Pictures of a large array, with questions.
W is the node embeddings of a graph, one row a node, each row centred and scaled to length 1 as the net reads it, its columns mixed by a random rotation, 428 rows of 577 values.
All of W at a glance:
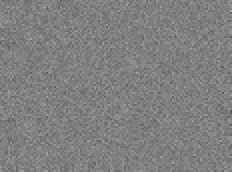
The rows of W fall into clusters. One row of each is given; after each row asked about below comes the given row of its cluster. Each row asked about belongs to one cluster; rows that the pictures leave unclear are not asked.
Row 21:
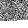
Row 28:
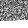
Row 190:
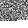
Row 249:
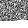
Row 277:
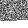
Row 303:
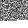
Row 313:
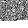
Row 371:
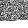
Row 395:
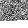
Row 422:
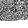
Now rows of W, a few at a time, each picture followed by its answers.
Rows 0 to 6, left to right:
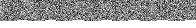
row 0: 395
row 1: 21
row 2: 28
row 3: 21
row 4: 28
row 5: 277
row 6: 303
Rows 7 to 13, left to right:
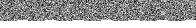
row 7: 21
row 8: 28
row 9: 277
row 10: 303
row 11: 277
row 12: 395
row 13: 249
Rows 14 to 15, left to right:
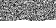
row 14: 28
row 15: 313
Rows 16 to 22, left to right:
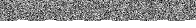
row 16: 249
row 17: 249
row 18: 277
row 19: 313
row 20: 277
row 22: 277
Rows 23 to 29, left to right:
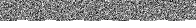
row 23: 190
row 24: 249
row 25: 313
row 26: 395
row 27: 371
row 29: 303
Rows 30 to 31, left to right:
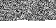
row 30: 28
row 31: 395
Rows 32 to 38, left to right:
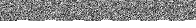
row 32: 190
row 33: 422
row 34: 395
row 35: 249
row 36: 422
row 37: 422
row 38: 313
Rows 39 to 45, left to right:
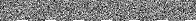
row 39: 28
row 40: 190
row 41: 422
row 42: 422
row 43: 249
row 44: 313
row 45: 422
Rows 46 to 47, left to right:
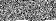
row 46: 28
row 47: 313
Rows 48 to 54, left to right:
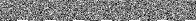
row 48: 190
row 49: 395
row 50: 395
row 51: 371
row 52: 422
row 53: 249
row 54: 371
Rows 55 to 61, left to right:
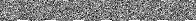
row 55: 371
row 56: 313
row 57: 422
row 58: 249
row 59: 28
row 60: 395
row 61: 395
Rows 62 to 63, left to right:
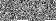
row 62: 21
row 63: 277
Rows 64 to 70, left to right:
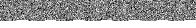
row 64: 28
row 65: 422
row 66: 190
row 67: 313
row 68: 277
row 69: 422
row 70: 277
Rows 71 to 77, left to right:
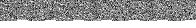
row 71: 303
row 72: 313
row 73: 303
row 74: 21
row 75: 28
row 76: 21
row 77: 28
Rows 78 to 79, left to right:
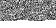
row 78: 313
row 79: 371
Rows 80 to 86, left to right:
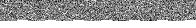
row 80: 303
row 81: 21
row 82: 303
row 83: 422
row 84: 371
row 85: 190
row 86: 28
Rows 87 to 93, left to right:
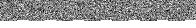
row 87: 21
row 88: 422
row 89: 371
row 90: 190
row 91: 28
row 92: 190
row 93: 190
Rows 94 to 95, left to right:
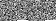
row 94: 249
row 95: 422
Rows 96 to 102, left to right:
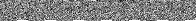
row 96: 249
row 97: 277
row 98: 422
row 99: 422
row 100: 21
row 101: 371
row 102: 422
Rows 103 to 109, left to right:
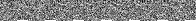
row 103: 21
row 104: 277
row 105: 303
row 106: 303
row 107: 303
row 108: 303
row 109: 277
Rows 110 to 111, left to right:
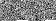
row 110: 395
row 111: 249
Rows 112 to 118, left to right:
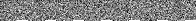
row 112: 28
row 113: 21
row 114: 303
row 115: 28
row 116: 422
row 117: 190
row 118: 21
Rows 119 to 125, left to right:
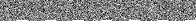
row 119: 28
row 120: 422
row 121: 277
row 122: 28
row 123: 303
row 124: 277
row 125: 422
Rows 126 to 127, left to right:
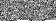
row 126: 371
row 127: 313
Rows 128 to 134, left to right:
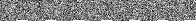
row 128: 277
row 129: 21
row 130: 395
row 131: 371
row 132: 190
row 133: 249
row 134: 277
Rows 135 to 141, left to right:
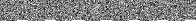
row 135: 371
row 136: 303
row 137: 28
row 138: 277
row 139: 249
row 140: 28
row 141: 303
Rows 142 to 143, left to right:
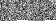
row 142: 277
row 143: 395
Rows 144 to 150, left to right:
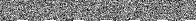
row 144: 371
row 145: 28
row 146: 190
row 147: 277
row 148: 313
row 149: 303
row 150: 21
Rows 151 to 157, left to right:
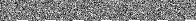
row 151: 277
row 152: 277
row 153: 395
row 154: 28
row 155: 395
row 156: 395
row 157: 303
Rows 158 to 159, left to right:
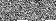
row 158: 190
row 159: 21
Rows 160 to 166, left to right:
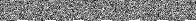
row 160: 371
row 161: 395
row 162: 28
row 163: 21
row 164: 422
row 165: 395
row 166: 371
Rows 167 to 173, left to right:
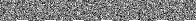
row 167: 277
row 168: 277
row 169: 395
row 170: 303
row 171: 249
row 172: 249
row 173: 277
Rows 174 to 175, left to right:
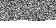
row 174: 21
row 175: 190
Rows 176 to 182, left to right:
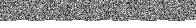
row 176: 28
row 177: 277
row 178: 395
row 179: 313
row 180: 277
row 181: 371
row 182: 190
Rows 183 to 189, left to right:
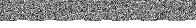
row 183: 371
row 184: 249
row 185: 422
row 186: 371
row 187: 28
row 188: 313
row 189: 422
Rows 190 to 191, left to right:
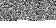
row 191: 21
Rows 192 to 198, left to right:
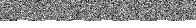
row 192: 190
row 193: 21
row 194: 313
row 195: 303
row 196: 277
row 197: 190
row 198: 21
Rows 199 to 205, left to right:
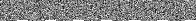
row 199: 371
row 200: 21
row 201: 303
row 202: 303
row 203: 277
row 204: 422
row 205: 249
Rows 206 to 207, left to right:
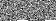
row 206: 249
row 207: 190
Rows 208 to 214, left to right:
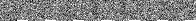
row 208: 190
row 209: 303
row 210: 395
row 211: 21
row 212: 21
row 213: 371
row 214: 313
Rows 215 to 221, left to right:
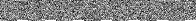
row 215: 371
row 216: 21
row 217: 28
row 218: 190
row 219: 28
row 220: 371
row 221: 422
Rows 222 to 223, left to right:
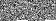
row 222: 28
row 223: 303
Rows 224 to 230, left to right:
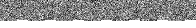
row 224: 303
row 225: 313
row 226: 395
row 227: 21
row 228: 313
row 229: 190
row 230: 395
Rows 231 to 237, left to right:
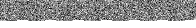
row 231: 371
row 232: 249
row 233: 395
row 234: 395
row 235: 249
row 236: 21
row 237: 313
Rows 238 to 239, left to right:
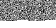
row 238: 371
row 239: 422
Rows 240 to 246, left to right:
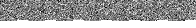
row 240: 303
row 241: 422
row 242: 303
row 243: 395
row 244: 395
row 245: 422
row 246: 190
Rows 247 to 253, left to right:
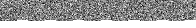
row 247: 190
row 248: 277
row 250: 249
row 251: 277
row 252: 28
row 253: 313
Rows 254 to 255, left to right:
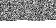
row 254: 371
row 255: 395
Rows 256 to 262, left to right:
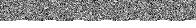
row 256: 28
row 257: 395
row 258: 190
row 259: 21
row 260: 313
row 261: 21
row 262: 313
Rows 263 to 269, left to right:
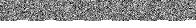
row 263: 313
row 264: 249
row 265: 277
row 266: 422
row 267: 395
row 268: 395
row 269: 249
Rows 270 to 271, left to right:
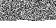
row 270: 395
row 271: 21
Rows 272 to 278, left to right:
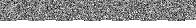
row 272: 277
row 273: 277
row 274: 28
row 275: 28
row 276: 277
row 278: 190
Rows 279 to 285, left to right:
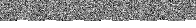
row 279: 190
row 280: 395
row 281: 371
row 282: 190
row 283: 277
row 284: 395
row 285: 303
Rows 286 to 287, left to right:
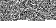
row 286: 313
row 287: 303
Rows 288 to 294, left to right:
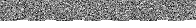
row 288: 313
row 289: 249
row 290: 190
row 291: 249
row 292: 371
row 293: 190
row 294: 28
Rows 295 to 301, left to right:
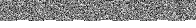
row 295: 422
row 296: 277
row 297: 303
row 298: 28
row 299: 277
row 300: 303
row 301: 21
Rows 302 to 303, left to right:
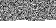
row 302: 28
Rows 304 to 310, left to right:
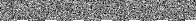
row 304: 21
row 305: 190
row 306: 422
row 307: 303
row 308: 249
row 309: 313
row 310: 190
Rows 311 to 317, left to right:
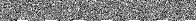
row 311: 190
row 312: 303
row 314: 422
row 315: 249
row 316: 313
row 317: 21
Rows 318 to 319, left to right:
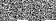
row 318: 303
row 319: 249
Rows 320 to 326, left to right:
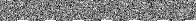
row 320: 422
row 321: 249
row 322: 28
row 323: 190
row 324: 249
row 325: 21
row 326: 313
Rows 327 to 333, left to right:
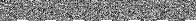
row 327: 303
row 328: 422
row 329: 303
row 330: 422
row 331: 28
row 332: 313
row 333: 190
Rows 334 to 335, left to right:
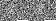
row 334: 277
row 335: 277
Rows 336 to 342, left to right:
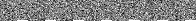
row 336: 249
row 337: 190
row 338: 190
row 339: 249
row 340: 303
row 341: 21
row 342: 249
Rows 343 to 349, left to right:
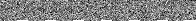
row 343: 313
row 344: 422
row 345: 422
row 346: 303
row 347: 28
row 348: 313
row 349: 28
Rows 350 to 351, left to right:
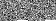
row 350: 249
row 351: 303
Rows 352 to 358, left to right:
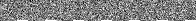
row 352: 303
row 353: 303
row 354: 371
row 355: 21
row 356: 249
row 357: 277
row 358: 371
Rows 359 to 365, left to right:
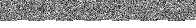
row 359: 277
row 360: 422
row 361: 395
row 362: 422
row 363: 303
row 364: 313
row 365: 190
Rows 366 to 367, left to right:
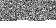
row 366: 190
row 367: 371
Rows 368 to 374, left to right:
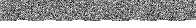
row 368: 395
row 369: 28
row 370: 28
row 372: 190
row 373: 395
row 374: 313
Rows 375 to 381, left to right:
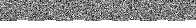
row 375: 190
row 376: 395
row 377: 303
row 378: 249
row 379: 277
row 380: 190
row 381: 303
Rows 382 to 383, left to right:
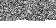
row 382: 28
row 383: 395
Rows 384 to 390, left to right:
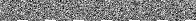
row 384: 395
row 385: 303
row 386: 303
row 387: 395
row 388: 371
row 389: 395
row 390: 249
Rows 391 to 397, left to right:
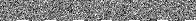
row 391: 28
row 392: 313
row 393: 422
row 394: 313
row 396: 190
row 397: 190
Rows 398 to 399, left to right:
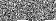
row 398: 249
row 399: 313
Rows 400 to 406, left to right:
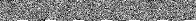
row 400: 21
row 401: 190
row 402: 395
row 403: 249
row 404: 371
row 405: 21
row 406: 313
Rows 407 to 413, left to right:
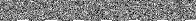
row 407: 422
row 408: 313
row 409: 371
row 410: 395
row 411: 28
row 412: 249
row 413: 21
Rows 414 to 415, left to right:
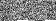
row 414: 313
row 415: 371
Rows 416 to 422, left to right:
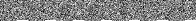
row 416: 28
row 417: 422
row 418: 395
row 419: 395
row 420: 21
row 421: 28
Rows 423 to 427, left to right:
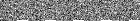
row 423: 28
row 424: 249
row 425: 395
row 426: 28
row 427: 395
